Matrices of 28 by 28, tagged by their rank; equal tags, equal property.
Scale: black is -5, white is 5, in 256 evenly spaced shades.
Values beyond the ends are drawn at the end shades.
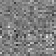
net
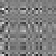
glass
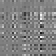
glass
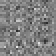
net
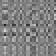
glass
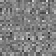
net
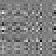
glass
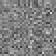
net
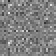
net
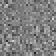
net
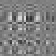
glass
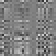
glass
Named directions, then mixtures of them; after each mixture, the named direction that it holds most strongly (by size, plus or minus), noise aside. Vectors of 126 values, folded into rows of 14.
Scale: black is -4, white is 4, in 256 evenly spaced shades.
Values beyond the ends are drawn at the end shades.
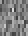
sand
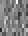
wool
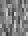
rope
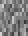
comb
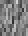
rope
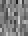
rope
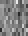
wool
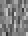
rope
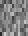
comb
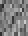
comb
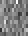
wool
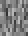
rope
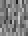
rope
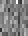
wool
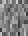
comb
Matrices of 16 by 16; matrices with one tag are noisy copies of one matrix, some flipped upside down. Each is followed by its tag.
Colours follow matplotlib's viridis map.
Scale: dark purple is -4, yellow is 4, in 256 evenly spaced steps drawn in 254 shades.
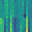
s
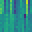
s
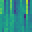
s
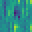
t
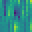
t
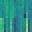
s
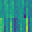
s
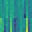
s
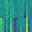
s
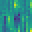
t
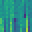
s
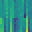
s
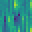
t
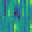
t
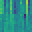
s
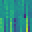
s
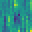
t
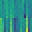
s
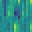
t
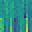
s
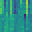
s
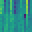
s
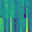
s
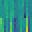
s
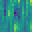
t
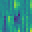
t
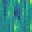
t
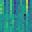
s
